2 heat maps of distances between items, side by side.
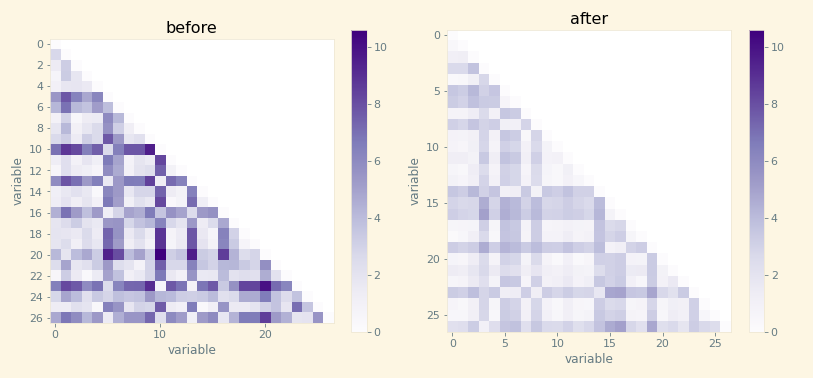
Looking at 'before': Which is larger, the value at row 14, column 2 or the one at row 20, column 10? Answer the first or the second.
the second
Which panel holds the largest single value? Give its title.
before
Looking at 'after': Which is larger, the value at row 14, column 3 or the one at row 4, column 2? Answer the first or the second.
the first
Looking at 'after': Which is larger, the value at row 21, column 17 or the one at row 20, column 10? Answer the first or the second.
the first
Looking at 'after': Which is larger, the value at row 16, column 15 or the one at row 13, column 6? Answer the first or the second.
the second
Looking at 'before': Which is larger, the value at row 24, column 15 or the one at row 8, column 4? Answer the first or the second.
the first
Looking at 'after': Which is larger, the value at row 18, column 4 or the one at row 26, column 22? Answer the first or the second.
the second
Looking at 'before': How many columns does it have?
27
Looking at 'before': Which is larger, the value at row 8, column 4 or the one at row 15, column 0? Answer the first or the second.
the first
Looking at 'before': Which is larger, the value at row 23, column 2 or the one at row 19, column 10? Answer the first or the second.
the second
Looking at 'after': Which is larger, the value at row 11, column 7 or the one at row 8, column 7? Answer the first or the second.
the second
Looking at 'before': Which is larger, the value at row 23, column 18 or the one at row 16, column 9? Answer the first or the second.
the first
